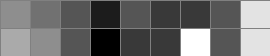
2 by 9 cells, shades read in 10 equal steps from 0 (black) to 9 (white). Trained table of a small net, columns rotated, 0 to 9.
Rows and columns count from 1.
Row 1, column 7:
2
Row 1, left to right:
5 4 3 1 3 2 2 3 8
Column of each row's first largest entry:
9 7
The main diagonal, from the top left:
5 5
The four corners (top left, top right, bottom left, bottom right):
5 8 6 8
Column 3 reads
3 3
